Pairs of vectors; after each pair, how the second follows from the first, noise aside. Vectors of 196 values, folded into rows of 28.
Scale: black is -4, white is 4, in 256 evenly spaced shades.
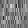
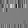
partly zeroed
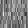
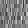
shuffled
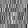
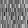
shuffled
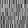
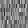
shuffled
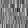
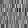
sign-scrambled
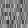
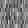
sign-scrambled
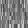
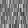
shuffled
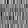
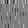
partly zeroed
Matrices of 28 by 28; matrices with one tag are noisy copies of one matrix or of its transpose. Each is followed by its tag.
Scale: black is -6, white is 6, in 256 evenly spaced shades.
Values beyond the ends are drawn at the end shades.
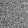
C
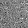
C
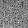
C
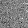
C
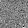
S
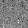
C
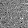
C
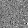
S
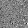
S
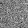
C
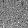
C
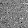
C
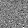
S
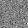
S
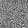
S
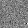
S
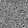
S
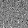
C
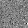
S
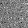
C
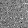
C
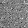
C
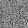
S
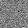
S
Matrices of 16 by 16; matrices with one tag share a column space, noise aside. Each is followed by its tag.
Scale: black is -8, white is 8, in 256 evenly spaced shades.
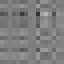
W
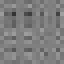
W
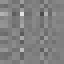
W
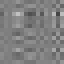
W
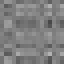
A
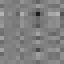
W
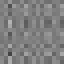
A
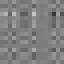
W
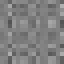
A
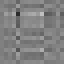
W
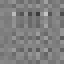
W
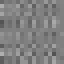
A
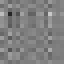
W
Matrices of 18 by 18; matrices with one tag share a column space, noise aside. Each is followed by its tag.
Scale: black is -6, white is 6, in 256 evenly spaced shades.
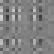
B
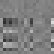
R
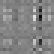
B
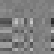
R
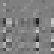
R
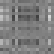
B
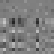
R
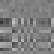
R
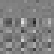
R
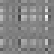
B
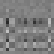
R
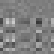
R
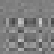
R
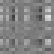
B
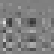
R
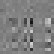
R
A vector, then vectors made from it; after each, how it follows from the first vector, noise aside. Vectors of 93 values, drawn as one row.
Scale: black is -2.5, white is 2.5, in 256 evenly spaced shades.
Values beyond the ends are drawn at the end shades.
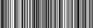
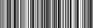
reversed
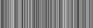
shrunk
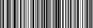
reversed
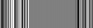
partly zeroed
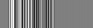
partly zeroed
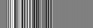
partly zeroed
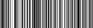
copied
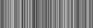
shrunk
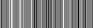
partly zeroed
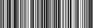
reversed
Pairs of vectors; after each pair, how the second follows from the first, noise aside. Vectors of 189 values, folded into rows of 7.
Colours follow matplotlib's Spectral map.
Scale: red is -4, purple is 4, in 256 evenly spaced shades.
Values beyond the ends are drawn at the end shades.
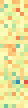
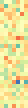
sign-scrambled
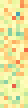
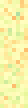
shrunk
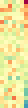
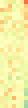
shrunk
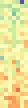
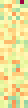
sign-scrambled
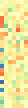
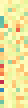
sign-scrambled
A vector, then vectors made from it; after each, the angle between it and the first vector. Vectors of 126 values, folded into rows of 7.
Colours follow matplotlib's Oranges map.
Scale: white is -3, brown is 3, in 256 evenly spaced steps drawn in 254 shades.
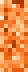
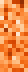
nearly parallel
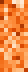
nearly opposite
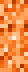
orthogonal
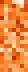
nearly opposite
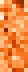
nearly parallel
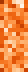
nearly opposite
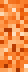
orthogonal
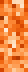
nearly opposite
